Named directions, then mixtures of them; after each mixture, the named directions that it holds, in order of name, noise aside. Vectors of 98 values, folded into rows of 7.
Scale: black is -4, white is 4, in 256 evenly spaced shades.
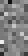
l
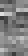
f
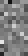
l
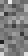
l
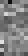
f, l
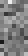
f, l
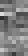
f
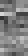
f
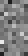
l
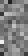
l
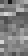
f, l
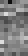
f, l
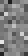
l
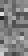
f, l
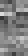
f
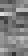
f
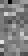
f, l
